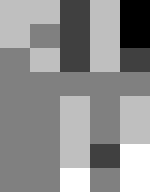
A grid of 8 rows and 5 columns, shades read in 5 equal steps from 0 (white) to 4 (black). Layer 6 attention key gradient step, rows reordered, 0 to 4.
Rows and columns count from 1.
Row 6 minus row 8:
0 0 1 0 1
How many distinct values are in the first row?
3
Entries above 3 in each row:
1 1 0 0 0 0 0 0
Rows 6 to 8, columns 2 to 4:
2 1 2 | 2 1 3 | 2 0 2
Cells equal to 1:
12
